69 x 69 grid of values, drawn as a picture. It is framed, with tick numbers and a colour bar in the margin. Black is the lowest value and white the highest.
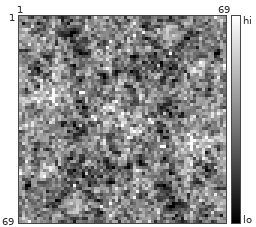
Histogram: bell-shaped. Average level on the scale: 50%. Symmetry: a half turn. Slope: none.
